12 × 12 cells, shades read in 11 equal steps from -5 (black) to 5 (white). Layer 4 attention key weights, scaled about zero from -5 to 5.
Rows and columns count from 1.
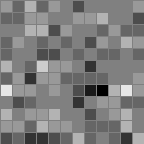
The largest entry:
4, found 2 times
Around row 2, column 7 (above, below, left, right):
-2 0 0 1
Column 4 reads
-1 1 2 -1 -2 3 1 0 0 1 2 -3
